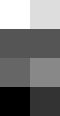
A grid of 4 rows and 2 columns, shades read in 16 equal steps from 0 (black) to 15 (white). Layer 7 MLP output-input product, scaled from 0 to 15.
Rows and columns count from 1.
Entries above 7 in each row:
2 0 1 0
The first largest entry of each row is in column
1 1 2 2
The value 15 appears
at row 1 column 1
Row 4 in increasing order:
0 3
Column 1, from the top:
15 5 6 0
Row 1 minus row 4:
15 10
